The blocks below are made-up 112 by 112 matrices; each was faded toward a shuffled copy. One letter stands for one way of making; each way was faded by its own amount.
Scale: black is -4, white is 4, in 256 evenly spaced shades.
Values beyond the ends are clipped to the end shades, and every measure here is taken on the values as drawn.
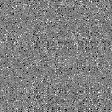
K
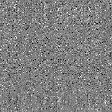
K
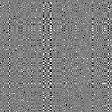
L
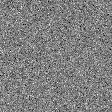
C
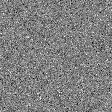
C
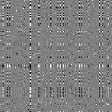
L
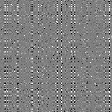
L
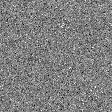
C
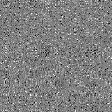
K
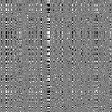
L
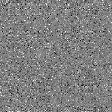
K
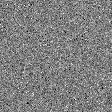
C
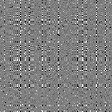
L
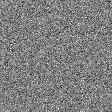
C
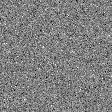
C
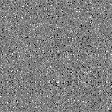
K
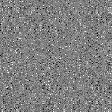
K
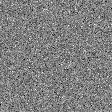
C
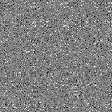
K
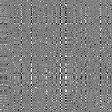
L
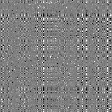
L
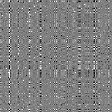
L
